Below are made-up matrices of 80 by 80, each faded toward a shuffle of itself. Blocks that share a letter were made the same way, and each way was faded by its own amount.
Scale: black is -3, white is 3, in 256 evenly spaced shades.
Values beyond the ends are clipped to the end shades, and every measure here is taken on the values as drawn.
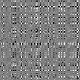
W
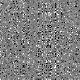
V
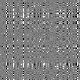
W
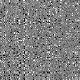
V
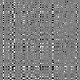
W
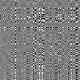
W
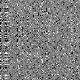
V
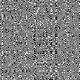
V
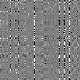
W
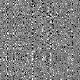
V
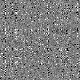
V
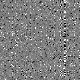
V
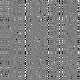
W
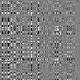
W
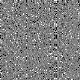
V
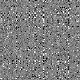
V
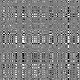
W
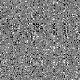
V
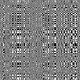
W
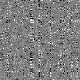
V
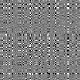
W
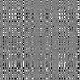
W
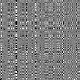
W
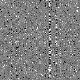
V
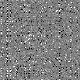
V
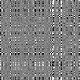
W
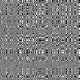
W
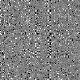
V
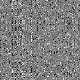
V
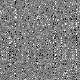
V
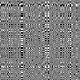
W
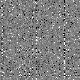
V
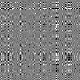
W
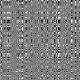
W
